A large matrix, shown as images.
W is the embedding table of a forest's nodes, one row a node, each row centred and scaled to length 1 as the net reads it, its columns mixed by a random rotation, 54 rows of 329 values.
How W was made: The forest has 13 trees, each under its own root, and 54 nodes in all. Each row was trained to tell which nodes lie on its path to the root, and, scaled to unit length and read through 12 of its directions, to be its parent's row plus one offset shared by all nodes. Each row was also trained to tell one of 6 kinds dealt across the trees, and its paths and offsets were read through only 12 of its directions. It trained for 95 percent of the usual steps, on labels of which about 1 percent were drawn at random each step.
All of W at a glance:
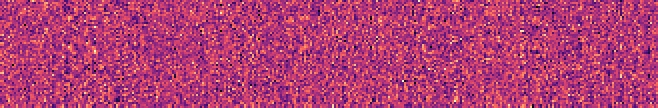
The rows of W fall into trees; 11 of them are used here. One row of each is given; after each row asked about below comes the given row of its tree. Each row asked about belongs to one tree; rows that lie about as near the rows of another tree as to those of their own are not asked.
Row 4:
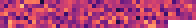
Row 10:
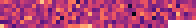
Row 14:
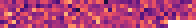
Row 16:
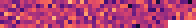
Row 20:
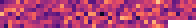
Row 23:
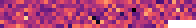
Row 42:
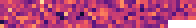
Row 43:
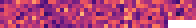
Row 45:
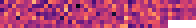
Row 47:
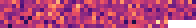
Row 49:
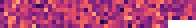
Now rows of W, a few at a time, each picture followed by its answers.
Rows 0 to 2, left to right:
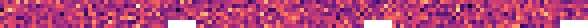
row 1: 14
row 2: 45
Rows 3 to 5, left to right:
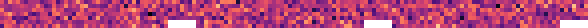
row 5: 4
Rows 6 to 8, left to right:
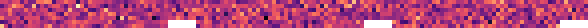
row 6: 47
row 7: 4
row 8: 23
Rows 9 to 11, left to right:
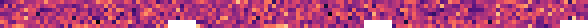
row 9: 23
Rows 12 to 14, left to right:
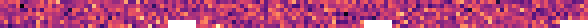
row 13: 49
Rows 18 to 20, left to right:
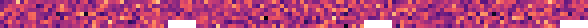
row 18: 20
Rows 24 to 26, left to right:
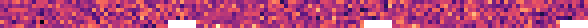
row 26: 49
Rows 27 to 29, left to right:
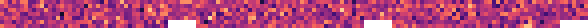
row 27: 42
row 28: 23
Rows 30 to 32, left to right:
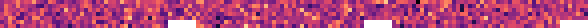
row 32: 45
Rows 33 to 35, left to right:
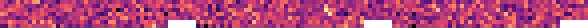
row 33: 4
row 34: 14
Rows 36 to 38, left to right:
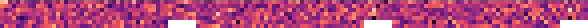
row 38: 10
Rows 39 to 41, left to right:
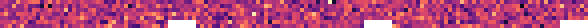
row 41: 45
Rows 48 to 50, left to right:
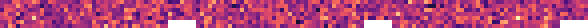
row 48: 43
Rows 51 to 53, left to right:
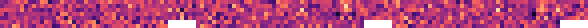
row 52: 43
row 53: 43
